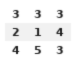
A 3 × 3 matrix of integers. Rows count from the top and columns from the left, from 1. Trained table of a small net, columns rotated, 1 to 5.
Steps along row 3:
up down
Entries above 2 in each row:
3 1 3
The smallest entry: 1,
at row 2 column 2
